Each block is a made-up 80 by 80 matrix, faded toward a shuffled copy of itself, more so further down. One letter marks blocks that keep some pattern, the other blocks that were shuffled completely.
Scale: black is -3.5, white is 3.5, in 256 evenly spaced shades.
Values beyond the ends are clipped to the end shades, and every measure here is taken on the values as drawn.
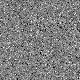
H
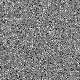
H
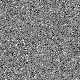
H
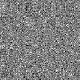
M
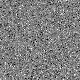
H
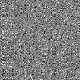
M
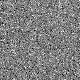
H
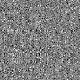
M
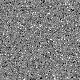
H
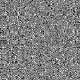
M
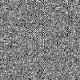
M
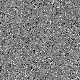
H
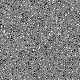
H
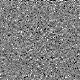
M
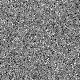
H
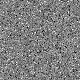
H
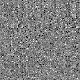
M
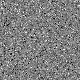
H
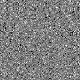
M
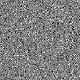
M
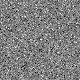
H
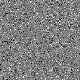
M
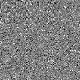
M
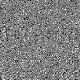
M
